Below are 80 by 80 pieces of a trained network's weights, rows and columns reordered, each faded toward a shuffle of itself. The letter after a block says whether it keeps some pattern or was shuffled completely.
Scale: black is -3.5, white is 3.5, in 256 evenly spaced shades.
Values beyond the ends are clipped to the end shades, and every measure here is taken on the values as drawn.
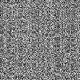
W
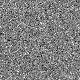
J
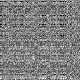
W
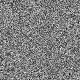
J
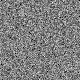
J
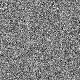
J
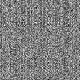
W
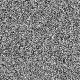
J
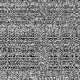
W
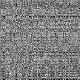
W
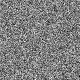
J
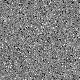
J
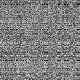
W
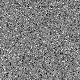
J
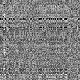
W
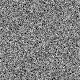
J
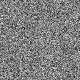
J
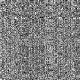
W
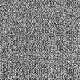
W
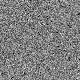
J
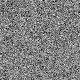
J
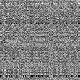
W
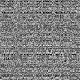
W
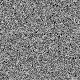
J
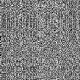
W
